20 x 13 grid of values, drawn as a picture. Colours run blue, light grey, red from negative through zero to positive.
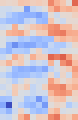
Stripes running across repeat 4 times from top to bottom. Rings spread out from the bottom middle. The right part is higher, past a seam about 60% of the way across.
